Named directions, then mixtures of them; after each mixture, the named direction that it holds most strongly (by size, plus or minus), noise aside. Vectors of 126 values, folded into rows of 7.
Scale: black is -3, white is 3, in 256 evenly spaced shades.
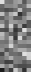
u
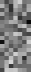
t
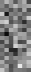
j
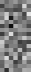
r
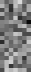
t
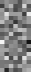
r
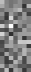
r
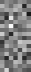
r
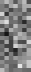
j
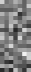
u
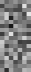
r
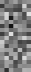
r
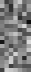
t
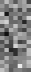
j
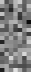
t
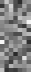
t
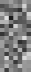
r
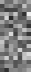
r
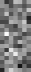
j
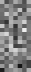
j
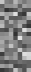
u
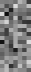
j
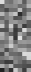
u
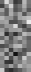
t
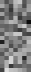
t
